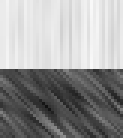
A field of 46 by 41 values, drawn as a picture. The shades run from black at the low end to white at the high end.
It is made of 2 by 1 panels. Panel 1,1: very high, streaked downward, faint in contrast. Panel 2,1: low, slanting down to the right.
